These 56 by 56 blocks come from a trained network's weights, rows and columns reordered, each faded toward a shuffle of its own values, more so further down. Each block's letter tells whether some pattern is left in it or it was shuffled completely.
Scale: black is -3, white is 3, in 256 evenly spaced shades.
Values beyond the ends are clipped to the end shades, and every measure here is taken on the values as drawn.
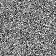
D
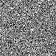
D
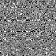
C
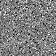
D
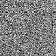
C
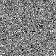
C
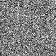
C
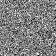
D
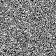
D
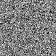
D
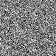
D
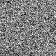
D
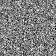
D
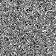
C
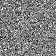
D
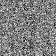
C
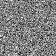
D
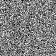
D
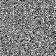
C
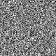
C
